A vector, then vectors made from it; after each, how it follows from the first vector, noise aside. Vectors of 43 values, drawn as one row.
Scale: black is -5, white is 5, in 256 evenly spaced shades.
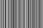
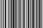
scaled up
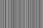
shrunk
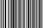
scaled up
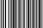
scaled up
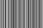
copied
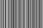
copied
